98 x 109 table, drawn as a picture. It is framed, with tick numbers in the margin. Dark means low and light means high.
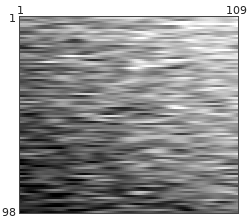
Mirror symmetry: none. Ninth with the lowest average: bottom left. Ninth with the highest average: top right. Slope: up to the top right. Grain: streaks across.
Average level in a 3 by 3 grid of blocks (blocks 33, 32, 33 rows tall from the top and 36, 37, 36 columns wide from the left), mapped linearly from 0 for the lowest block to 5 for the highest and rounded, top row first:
3 4 5 | 1 3 4 | 0 1 2
